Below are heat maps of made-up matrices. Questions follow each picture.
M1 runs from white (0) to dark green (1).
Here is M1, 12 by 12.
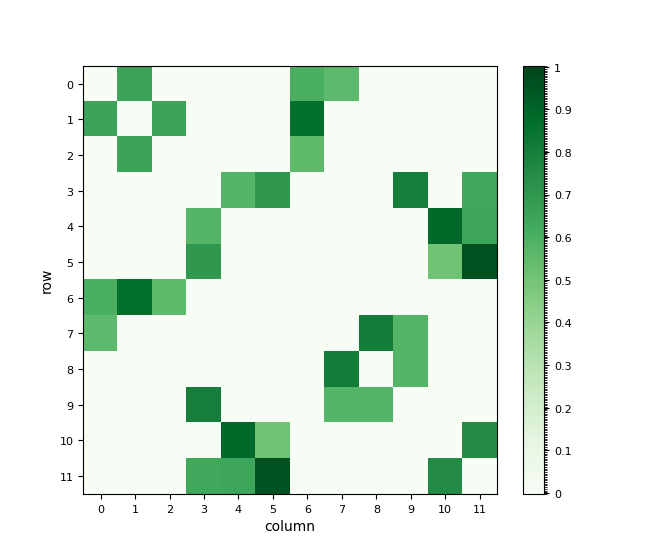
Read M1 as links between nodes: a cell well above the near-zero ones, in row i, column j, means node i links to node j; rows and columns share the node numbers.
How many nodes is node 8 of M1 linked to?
2
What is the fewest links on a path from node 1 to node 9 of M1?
3
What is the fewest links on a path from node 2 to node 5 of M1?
6
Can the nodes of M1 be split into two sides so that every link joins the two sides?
no
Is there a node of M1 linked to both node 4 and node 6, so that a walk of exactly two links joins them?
no
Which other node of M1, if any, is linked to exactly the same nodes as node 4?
node 5
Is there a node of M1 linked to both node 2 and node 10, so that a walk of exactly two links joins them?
no
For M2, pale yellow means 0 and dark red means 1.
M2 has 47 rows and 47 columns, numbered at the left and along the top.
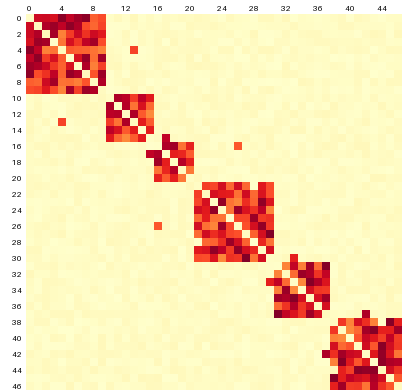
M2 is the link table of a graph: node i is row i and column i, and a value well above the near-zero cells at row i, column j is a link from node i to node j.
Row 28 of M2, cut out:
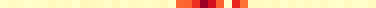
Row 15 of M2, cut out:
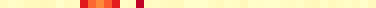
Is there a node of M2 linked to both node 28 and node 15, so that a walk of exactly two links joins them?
no
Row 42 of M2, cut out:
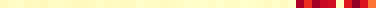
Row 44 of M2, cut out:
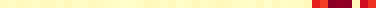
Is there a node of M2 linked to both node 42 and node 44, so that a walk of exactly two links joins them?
yes
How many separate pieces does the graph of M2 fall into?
1
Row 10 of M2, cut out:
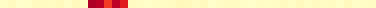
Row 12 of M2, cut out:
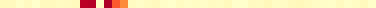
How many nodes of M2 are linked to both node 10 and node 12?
4
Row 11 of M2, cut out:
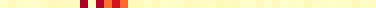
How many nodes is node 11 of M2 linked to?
5
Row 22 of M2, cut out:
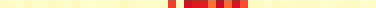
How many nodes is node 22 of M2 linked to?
9
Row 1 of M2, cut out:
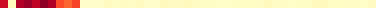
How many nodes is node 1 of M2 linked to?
9
